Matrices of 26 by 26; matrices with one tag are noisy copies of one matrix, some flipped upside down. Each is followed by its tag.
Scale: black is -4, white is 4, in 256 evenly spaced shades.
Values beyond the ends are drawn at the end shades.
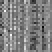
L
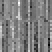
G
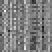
L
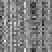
L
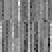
G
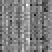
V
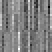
G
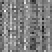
L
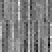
G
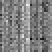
V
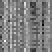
L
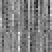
G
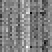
V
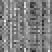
L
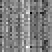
V
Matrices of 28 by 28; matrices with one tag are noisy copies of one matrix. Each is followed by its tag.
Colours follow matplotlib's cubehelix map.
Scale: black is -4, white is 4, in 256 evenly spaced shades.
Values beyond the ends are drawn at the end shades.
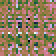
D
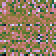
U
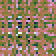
D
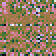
U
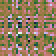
D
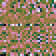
U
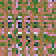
D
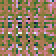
D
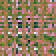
D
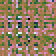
D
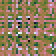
D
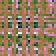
D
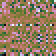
U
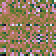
U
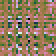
D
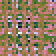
D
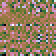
U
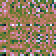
U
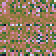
U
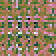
D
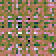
D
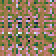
D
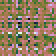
D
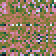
U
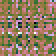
D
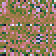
U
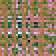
D
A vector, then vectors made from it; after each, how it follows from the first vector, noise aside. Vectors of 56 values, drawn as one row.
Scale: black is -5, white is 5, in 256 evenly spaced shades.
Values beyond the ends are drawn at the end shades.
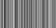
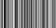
scaled up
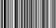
scaled up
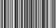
scaled up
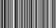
scaled up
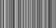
negated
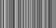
negated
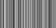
negated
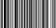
scaled up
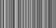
negated
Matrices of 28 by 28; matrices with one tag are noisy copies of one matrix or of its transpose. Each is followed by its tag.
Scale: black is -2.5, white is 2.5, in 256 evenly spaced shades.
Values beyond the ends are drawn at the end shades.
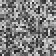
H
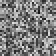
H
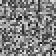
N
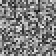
N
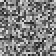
N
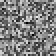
N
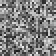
H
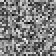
N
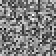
N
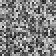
H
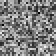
H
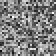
H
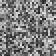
H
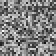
H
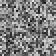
H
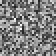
N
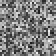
H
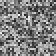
H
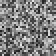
H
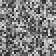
H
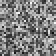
H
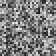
H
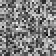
H
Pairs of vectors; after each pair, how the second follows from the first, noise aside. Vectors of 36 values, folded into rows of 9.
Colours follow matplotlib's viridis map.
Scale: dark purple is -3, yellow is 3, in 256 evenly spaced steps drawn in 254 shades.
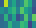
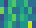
reversed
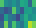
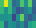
reversed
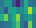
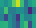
negated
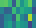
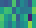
negated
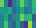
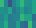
shrunk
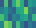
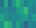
shrunk
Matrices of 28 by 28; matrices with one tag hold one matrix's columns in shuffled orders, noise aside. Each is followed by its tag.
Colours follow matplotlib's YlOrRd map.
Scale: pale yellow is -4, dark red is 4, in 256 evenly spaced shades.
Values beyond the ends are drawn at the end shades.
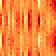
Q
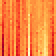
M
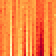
M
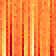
M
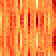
Q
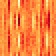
Q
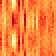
Q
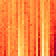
M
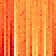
M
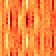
Q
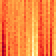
M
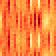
Q
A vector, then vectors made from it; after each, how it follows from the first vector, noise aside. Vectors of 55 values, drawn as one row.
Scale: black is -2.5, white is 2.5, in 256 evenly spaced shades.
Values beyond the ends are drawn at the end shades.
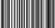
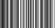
wrapped around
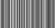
shrunk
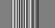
partly zeroed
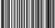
copied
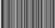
partly zeroed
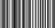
wrapped around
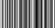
wrapped around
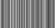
shrunk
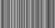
shrunk
